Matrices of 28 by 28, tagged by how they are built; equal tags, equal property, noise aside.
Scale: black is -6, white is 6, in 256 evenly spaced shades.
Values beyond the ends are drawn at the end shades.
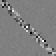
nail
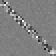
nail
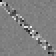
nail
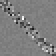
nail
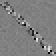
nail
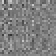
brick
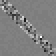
nail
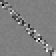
nail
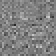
brick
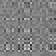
brick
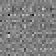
brick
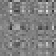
brick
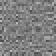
brick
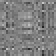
brick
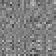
brick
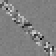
nail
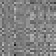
brick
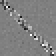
nail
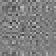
brick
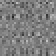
brick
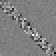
nail
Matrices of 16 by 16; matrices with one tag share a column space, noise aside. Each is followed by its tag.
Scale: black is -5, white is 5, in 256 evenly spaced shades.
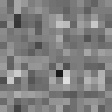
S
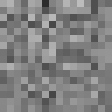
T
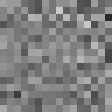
T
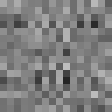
S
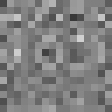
T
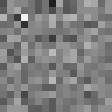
T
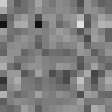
S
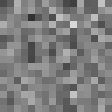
T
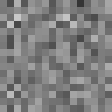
T
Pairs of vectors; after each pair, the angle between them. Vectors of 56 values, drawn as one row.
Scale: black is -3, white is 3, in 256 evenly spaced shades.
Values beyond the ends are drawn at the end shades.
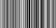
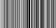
nearly parallel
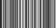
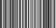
nearly parallel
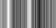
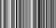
partly aligned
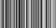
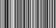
orthogonal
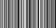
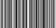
orthogonal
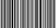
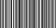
nearly opposite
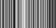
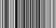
partly opposed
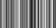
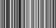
orthogonal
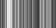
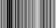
nearly opposite
